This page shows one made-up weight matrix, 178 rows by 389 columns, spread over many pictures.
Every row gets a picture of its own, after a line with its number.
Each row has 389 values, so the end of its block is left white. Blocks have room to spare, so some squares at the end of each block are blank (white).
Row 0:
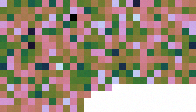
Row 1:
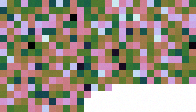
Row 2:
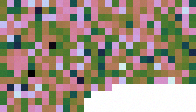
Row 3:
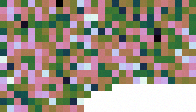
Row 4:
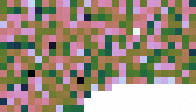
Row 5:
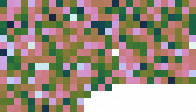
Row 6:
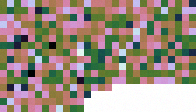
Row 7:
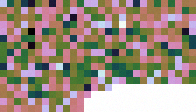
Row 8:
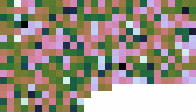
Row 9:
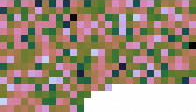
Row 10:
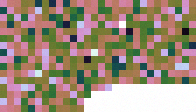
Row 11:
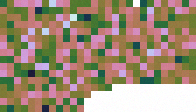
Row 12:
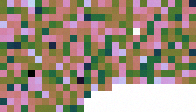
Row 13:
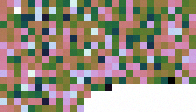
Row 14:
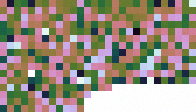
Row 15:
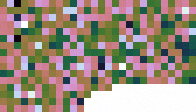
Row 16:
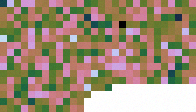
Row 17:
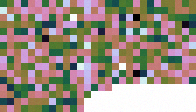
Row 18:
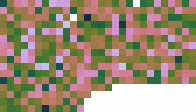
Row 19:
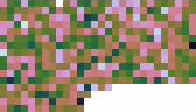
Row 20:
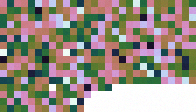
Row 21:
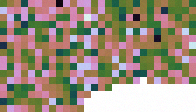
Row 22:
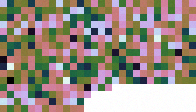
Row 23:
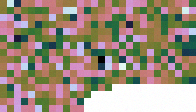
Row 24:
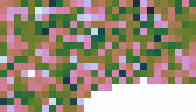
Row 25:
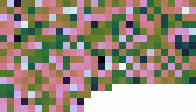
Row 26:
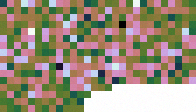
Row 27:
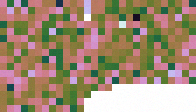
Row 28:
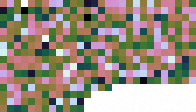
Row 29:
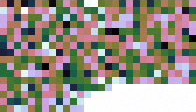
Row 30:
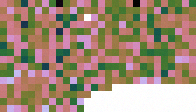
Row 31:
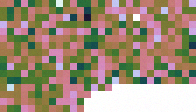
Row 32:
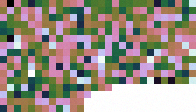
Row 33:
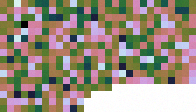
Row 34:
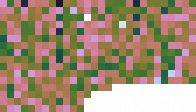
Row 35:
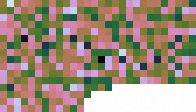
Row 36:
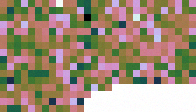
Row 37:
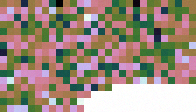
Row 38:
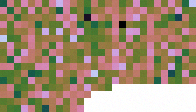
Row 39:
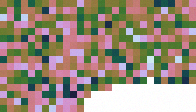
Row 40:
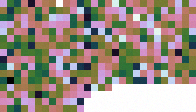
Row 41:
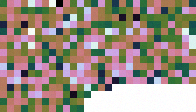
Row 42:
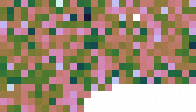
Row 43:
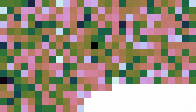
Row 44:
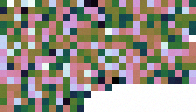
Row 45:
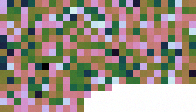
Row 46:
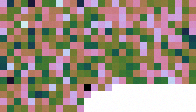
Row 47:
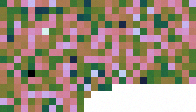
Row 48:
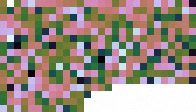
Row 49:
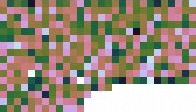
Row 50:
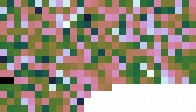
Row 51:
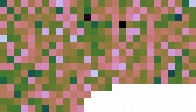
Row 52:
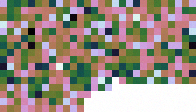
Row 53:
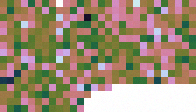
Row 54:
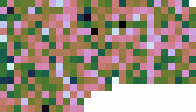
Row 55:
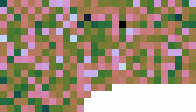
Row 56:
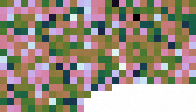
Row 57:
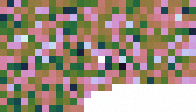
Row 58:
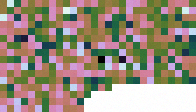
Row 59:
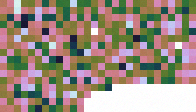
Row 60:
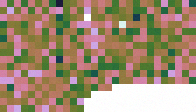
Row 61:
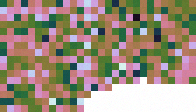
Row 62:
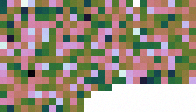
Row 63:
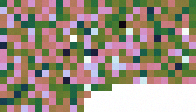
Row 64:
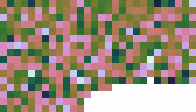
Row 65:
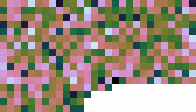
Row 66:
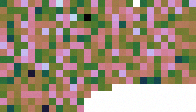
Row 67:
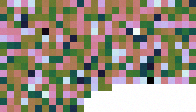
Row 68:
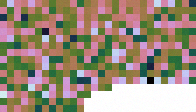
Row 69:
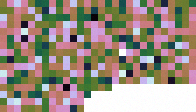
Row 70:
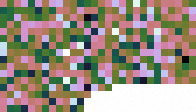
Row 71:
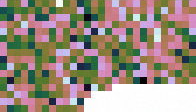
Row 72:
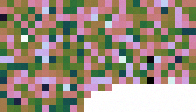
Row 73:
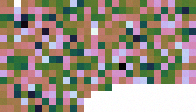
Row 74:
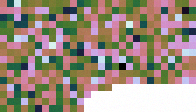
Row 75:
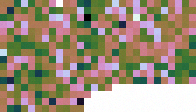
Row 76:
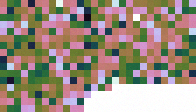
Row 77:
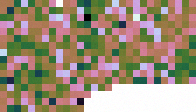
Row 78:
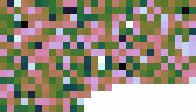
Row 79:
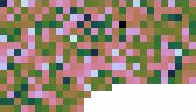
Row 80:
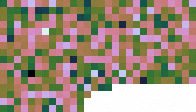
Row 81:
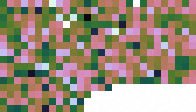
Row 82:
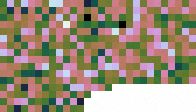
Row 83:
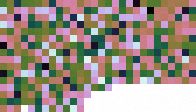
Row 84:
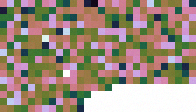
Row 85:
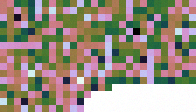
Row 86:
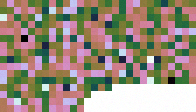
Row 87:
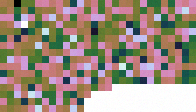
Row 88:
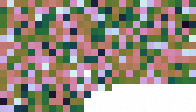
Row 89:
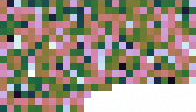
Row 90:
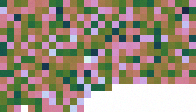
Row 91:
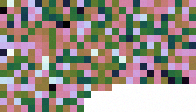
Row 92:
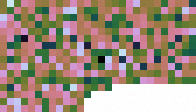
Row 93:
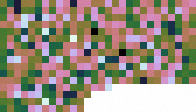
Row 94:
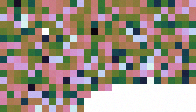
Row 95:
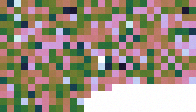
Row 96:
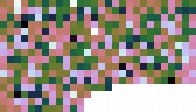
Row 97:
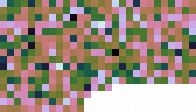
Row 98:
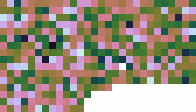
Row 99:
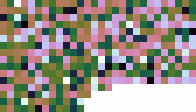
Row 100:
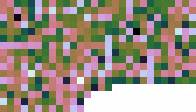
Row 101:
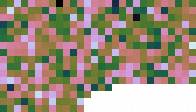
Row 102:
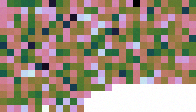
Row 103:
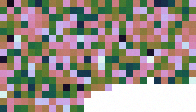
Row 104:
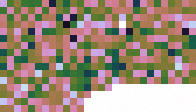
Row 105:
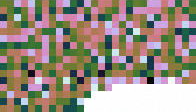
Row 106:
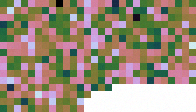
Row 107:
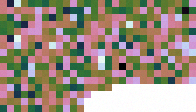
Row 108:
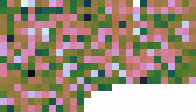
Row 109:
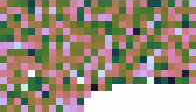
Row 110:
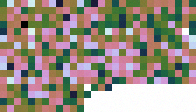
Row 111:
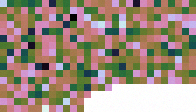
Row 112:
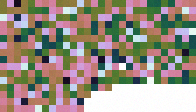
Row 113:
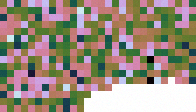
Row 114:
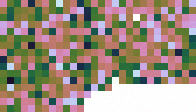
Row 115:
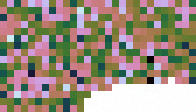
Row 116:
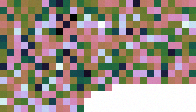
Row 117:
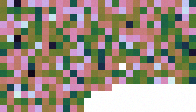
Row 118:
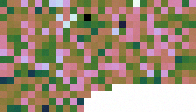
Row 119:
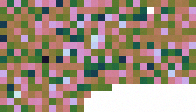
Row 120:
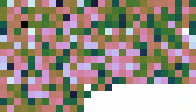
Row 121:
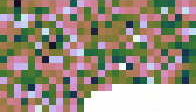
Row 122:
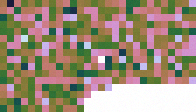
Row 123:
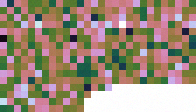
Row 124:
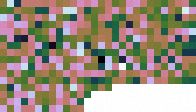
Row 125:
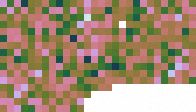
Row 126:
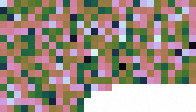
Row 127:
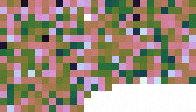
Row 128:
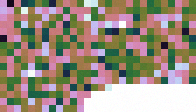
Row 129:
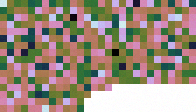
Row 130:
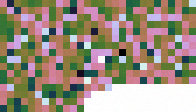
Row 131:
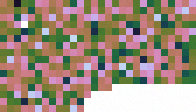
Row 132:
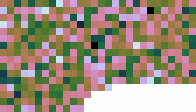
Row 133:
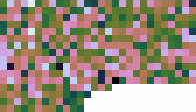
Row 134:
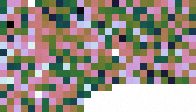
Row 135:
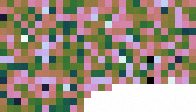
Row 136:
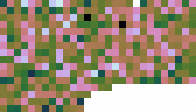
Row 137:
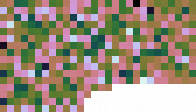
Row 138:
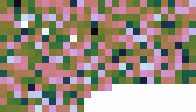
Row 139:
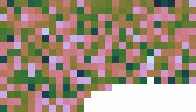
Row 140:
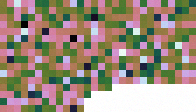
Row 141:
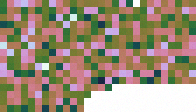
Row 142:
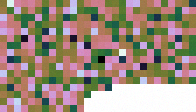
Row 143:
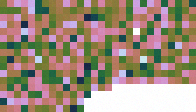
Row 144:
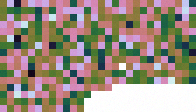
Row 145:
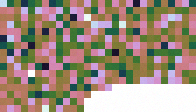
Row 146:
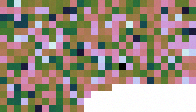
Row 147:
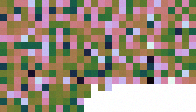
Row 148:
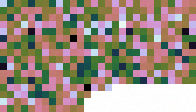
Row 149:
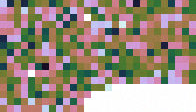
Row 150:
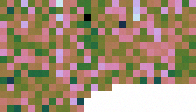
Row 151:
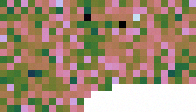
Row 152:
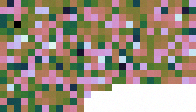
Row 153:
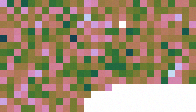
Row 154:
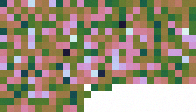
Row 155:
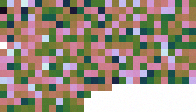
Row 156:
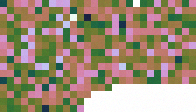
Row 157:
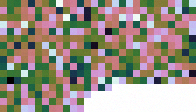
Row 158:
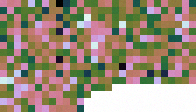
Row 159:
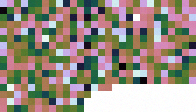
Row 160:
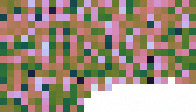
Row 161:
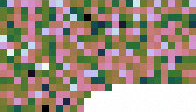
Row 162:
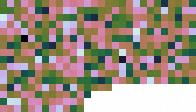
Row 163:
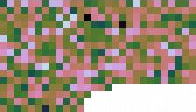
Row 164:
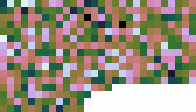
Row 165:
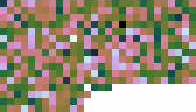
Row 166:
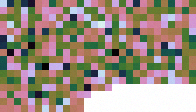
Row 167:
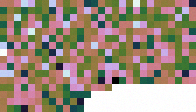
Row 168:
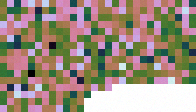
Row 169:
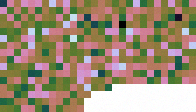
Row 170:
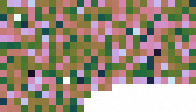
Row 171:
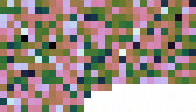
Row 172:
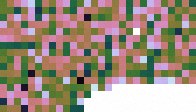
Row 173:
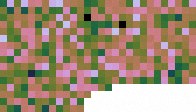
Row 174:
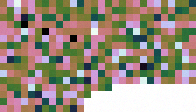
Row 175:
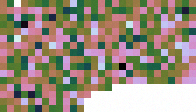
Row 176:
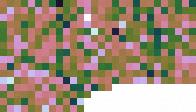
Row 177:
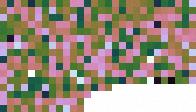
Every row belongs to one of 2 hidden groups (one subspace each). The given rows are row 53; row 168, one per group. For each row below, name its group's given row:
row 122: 168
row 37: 53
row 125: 53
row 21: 53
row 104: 53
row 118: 53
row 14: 168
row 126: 53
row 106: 53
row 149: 53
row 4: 168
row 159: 53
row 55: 53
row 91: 53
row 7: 53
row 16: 53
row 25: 168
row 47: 53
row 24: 53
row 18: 53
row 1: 53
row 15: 168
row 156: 53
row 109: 168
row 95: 168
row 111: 53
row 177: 168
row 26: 53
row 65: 53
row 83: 53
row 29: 53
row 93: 168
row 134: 53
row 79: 53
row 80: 53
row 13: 168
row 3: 53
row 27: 53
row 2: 168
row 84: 53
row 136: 53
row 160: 168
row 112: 168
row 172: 168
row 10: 53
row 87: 168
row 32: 168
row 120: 53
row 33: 168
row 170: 168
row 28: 53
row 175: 168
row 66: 53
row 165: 53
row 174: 168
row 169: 53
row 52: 53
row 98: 168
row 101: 53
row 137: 53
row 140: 168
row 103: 168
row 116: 53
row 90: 53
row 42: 53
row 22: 53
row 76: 53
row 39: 168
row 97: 53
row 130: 168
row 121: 168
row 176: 53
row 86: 168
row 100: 168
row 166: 53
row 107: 168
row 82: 53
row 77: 53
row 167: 53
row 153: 53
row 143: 168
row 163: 53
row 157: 53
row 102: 53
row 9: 53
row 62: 53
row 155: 53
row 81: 53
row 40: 53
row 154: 53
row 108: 53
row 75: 53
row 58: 168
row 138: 168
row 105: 168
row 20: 53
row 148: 53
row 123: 53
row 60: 53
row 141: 53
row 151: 53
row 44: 53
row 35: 168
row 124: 168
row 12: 168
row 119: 53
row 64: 168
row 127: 53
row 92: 168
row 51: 53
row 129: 53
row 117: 168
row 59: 168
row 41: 53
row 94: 168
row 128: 53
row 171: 168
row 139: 168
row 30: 53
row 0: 53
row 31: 53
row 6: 168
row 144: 168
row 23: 168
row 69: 168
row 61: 53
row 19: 53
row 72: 168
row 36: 53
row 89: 168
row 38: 53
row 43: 53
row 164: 53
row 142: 168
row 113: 168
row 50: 53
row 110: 53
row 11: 53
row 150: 53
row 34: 53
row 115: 168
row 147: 168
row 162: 168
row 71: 53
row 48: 168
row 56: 53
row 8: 168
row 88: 53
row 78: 168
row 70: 53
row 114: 53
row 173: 53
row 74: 168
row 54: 53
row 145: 53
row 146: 168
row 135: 168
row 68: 168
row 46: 53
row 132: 53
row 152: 168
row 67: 168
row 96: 168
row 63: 53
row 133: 53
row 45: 53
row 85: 168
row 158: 53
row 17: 53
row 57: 168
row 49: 168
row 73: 168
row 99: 168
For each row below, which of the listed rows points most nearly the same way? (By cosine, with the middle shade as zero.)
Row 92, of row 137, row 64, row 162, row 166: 162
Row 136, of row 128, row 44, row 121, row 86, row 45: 44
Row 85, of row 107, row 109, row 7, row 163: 109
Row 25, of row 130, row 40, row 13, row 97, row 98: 98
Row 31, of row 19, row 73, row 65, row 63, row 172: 19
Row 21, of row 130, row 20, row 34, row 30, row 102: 30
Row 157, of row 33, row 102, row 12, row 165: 102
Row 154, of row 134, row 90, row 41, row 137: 41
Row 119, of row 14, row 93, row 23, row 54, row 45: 45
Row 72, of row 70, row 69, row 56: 56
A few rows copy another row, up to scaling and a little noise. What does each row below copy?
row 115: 113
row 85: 100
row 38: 51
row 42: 31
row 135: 72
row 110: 120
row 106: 101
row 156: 18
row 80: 47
